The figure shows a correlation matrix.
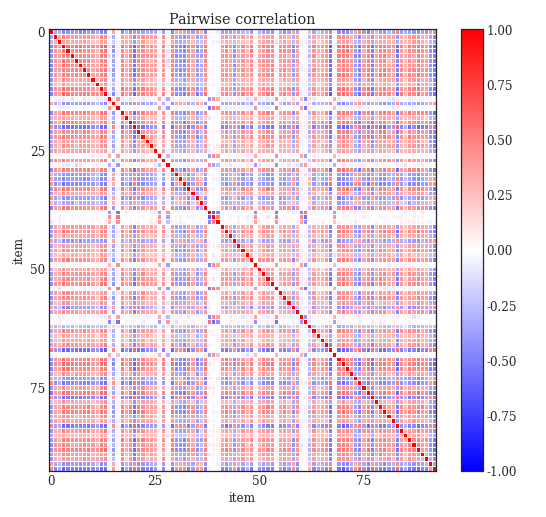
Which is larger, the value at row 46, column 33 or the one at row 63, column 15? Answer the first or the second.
the first
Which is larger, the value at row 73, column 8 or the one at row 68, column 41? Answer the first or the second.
the second
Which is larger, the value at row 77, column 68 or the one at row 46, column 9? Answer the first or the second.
the second
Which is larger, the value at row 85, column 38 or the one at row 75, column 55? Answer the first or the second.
the second
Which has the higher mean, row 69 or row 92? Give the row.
69
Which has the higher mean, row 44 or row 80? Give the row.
80
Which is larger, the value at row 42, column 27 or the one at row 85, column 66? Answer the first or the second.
the first
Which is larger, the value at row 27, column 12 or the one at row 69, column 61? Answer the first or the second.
the first
